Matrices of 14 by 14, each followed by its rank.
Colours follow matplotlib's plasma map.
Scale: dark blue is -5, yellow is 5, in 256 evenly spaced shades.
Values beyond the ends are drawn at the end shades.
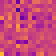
three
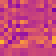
three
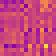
three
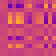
one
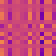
one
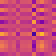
one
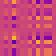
one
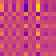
one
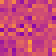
three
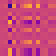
one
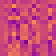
three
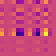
one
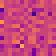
three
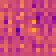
three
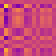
one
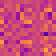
three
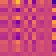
one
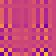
one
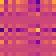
one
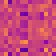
three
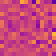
three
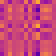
one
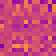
three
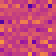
three
